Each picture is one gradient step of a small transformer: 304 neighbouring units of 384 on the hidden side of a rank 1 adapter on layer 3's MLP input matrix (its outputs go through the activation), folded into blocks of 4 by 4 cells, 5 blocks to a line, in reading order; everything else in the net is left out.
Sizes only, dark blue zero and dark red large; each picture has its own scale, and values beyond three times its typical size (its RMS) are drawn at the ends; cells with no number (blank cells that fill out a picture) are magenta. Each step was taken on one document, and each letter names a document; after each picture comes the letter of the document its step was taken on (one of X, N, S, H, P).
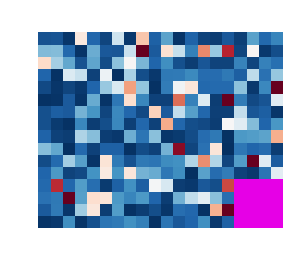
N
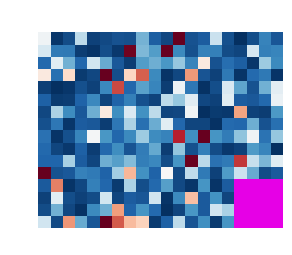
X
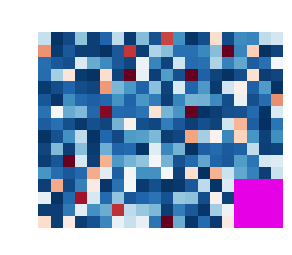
X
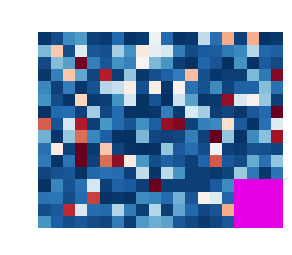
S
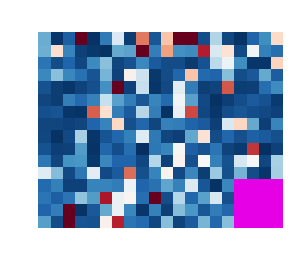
X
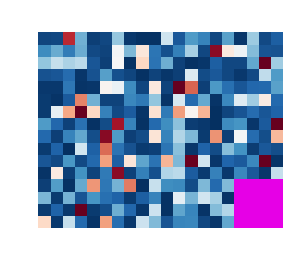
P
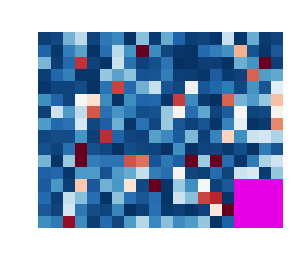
P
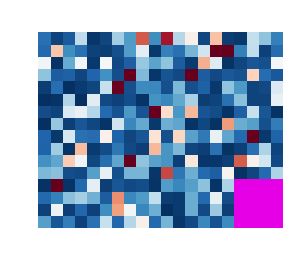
X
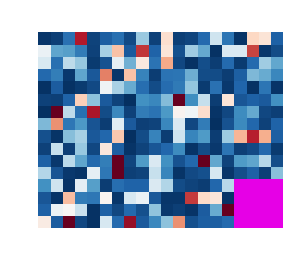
P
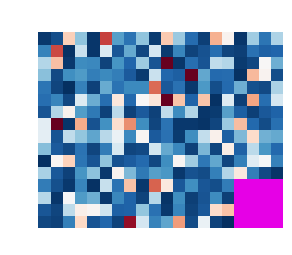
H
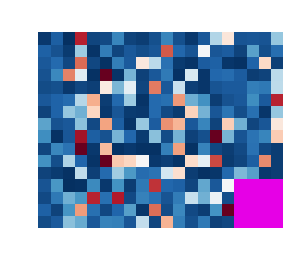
S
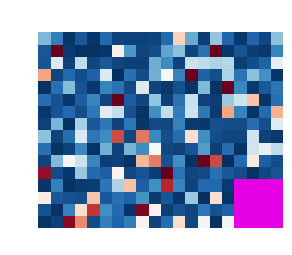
H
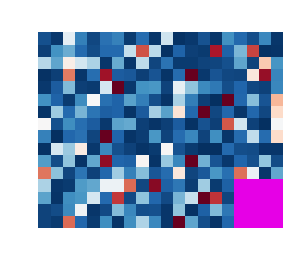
P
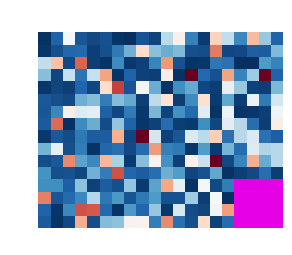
H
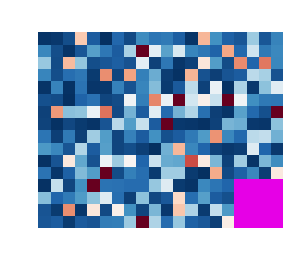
N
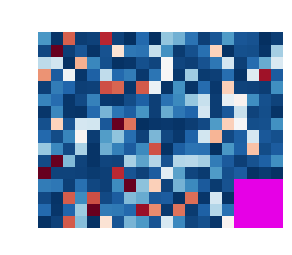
H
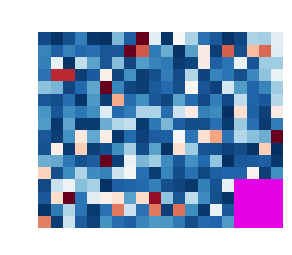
N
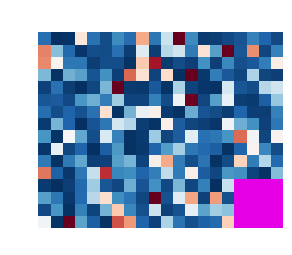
X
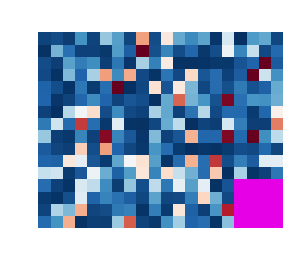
P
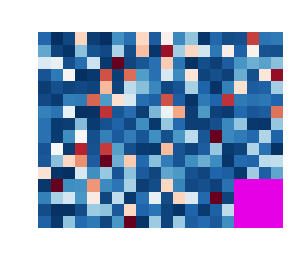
N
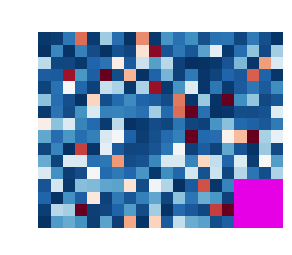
P
